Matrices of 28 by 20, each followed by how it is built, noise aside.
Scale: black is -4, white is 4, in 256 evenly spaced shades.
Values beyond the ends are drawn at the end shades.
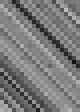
Toeplitz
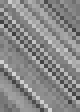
Toeplitz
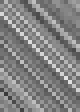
Toeplitz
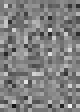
low rank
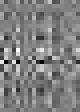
low rank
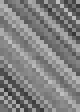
Toeplitz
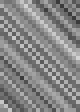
Toeplitz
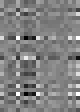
low rank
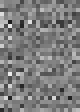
low rank
